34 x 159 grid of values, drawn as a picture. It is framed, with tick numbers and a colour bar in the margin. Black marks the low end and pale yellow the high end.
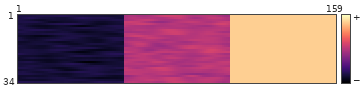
The table splits into one row of 3 panels. Panel 1,1: very low, streaked across, faint in contrast. Panel 1,2: middling, streaked across, faint in contrast. Panel 1,3: very high, flat.
